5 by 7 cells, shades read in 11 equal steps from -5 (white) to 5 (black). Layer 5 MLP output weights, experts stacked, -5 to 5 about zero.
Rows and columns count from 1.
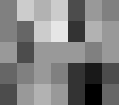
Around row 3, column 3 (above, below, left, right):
-3 -1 2 -1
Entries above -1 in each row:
3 3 2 6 4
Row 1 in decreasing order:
2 0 0 -1 -2 -3 -3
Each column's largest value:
2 2 -1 0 3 5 2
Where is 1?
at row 2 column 2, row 4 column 1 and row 5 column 7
